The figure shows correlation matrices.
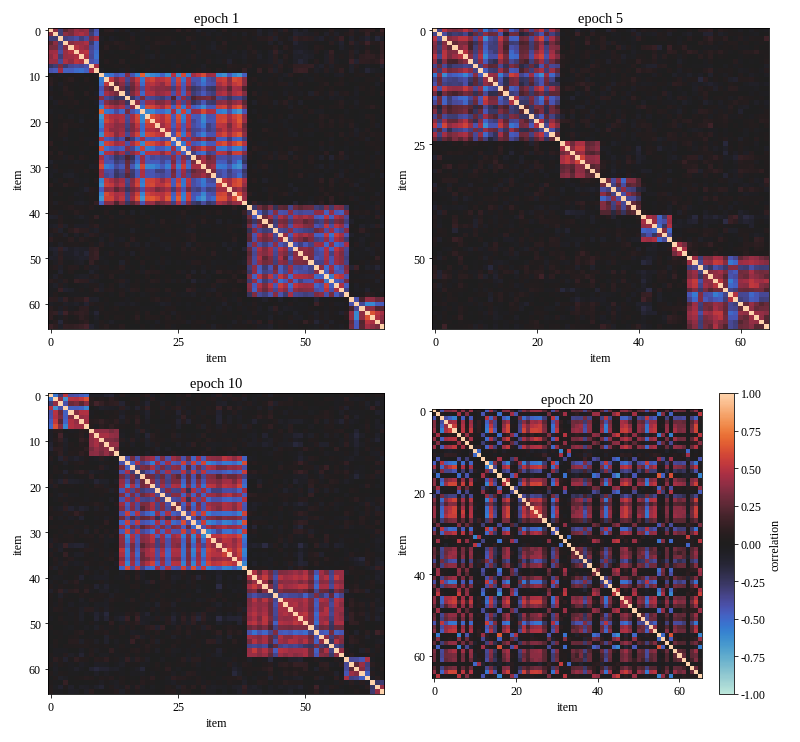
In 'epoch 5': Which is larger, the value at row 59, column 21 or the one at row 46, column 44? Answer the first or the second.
the first
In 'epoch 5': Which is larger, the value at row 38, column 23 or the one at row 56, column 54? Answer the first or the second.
the second
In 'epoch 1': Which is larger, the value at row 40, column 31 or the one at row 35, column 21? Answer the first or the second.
the second
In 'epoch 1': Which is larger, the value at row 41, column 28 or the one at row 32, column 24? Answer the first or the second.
the second
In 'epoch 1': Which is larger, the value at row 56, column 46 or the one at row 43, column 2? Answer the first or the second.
the first
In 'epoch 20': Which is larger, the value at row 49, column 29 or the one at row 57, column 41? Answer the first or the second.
the second
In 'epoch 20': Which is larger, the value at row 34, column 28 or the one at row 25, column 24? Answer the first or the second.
the second
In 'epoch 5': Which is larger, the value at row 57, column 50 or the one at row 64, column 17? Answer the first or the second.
the first
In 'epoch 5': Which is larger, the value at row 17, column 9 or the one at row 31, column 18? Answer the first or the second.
the first
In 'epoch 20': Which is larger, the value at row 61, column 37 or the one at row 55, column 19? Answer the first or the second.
the first
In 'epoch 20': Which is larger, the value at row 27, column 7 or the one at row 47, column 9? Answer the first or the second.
the second
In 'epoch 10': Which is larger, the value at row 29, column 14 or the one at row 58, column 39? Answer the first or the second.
the first
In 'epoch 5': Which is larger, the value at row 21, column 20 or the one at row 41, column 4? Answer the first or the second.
the first
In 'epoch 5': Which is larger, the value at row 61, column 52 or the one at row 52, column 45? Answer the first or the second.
the second
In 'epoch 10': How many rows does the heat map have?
66
